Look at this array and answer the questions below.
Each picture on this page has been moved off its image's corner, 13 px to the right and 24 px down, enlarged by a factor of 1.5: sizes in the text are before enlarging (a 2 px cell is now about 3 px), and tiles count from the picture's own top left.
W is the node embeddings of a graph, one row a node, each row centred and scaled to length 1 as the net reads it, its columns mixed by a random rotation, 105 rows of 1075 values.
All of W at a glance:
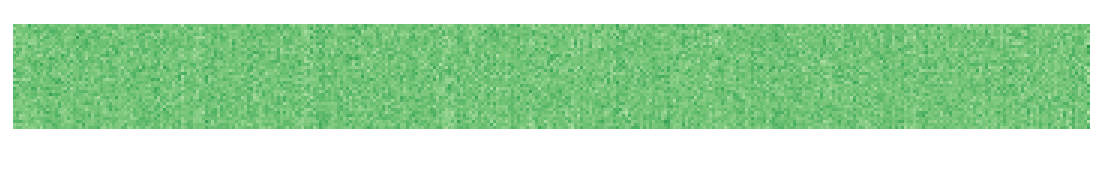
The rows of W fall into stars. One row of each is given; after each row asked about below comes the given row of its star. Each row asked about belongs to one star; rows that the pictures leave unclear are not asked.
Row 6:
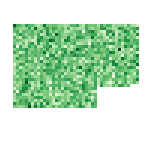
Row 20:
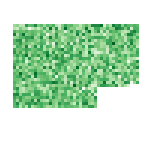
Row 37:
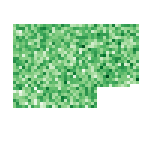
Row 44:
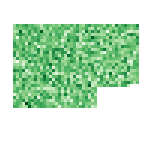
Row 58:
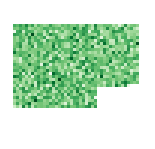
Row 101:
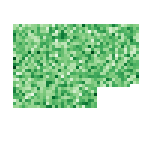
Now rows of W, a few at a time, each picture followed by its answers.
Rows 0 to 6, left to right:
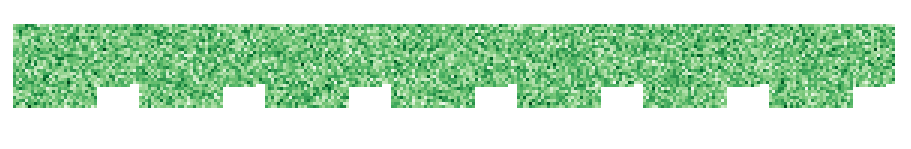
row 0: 44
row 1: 58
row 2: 20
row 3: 37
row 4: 20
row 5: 44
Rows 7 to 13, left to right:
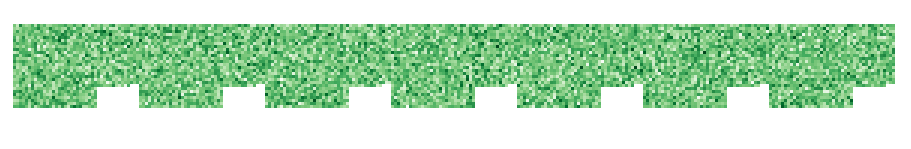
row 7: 101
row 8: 101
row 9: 101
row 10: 37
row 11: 101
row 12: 20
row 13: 20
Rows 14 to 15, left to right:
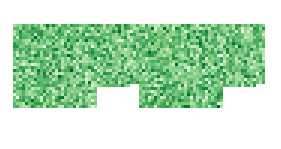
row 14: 44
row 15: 101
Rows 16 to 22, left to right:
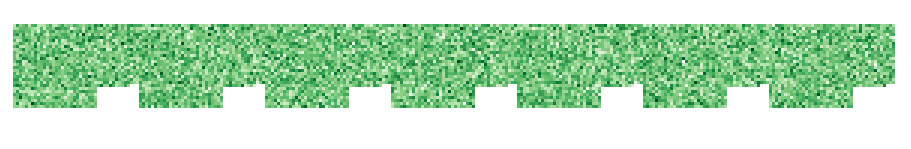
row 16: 20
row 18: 58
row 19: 58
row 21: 101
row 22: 101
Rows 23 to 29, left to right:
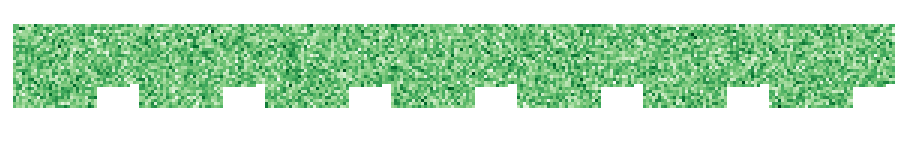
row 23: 37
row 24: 20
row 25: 58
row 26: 6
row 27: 20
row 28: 101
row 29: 58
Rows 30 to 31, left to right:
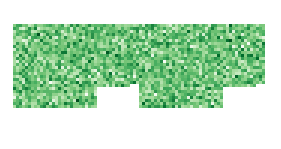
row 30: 6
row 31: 58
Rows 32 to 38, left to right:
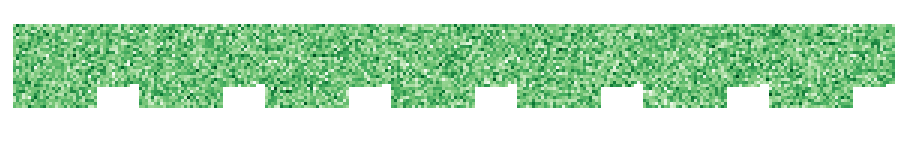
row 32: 6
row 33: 37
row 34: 6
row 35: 20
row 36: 44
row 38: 101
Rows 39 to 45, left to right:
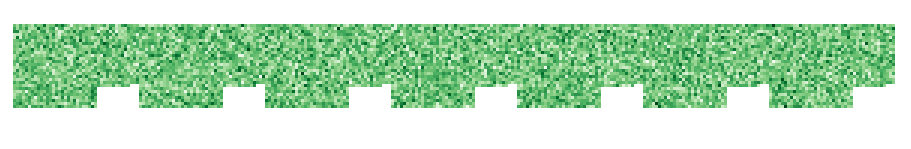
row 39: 37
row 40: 101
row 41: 6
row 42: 58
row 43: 101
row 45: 6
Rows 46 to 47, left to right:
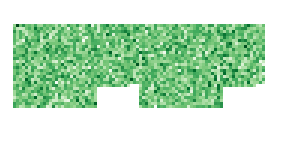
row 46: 6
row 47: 37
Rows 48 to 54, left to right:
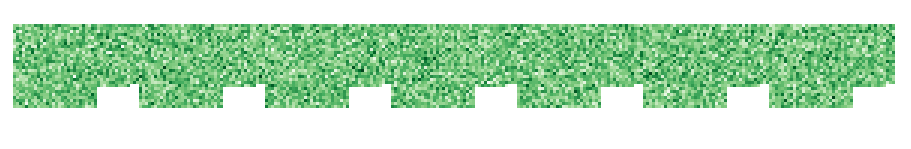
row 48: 37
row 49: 58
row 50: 37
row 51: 44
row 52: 6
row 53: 58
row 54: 20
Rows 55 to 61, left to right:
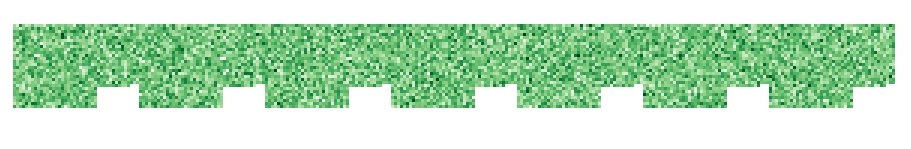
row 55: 101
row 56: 44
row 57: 44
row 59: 6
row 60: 101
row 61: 58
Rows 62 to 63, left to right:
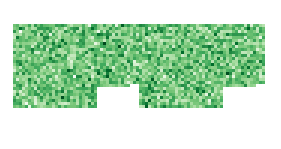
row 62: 37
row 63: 6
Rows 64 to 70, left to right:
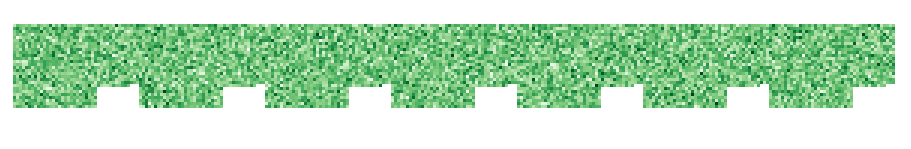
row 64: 44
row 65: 6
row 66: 101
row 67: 6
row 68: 37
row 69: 101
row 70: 6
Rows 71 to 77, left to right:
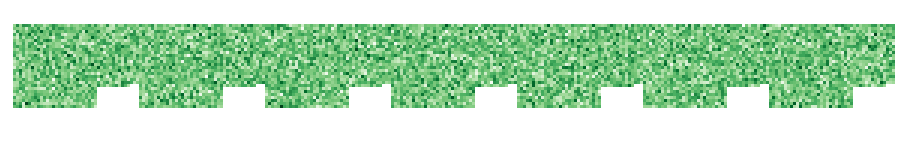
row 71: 44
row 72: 58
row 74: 58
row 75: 6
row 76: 58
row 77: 20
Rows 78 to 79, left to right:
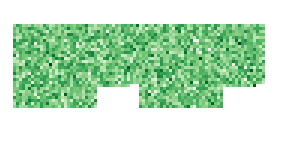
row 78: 44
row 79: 101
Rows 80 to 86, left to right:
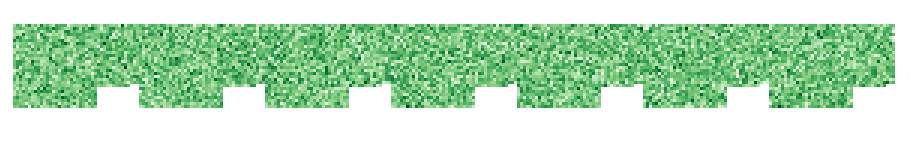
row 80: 37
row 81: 37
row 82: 20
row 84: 6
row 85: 20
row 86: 101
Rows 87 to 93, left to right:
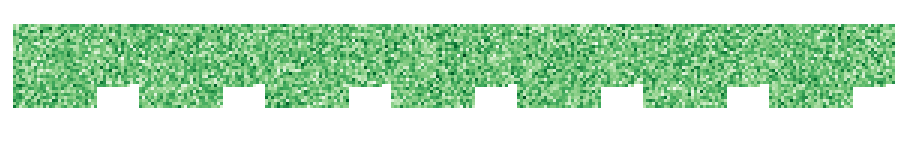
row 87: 20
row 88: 44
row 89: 20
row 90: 101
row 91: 20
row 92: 44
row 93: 58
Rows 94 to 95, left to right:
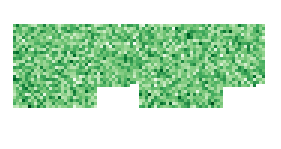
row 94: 6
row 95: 101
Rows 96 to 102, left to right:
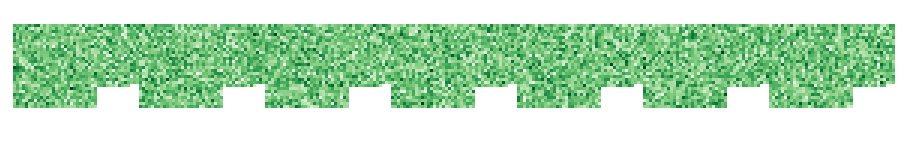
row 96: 20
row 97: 6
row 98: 44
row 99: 20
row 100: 58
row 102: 20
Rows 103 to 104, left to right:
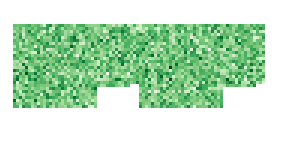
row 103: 58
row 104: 20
